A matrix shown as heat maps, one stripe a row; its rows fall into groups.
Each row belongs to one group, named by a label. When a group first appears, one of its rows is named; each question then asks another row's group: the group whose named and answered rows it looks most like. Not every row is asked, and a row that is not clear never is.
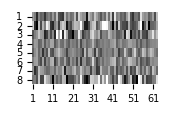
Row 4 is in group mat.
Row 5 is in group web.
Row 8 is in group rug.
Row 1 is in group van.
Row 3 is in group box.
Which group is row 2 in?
rug
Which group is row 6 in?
mat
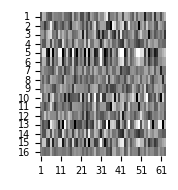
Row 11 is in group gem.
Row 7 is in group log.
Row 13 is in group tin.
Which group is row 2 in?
gem
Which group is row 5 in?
mat
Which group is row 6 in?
mat
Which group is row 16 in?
gem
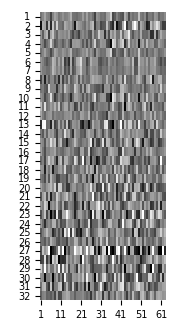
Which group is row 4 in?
gem
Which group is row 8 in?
tin
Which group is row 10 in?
gem
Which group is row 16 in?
rug
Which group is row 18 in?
van
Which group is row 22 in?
log
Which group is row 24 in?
rug
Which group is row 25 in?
box
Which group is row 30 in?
van
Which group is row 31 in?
mat
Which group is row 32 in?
web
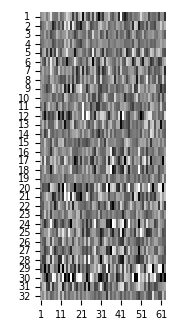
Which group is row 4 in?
box
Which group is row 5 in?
web
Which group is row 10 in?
van
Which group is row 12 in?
van
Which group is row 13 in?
log
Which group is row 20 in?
tin
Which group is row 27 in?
gem
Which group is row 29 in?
tin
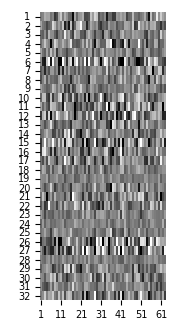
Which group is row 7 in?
tin
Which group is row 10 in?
mat
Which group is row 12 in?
web
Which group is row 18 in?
mat
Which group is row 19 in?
log
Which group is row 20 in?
gem
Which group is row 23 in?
van
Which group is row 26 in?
web
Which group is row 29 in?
box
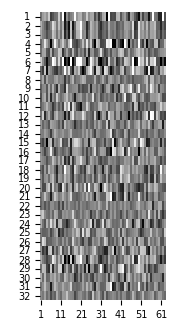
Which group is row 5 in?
mat
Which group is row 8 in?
log
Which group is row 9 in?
rug
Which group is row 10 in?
web
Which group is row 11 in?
box
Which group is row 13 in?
tin
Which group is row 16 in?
gem
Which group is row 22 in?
tin
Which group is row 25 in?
van
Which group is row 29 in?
mat
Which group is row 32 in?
web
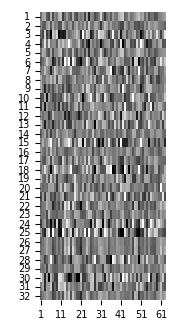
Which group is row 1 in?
mat
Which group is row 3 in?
van
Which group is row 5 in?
mat
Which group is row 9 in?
van
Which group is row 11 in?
tin
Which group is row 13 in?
van
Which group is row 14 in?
web
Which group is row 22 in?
box
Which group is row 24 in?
web
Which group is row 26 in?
box
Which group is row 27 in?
box
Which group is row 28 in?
gem
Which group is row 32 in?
box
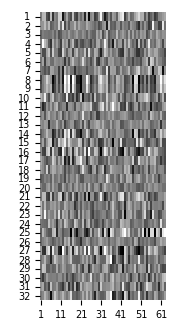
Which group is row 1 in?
mat
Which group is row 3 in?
web
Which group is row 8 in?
box
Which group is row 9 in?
box
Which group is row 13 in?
log
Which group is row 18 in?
log
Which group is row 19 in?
rug
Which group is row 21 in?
mat
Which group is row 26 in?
box
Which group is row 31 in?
van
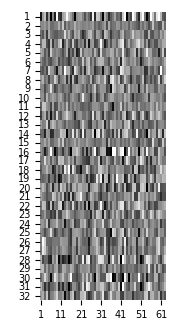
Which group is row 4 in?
mat
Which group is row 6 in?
van
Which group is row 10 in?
log
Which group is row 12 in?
web
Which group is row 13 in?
log
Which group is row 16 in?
gem
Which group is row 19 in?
web
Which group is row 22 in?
mat
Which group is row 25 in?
gem
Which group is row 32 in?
log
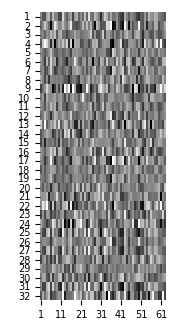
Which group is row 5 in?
gem
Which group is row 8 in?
van
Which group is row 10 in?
log
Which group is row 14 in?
box
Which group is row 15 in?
tin
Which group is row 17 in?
gem
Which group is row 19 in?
gem
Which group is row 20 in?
van
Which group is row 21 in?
log
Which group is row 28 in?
web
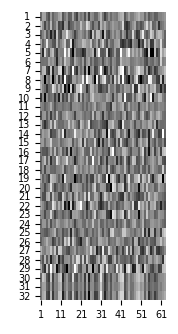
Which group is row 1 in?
mat
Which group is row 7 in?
mat
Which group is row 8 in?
van
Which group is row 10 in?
tin
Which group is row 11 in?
gem
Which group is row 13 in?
rug
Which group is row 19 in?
tin
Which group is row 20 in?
gem
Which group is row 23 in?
gem
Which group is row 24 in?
web
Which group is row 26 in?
box
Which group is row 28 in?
van
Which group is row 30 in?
mat
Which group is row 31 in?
mat
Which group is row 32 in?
mat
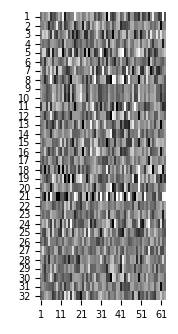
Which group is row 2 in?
log
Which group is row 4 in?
tin
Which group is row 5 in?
mat
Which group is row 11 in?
web
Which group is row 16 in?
log
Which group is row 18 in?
tin
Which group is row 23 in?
tin
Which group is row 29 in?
rug
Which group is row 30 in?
gem
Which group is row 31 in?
log
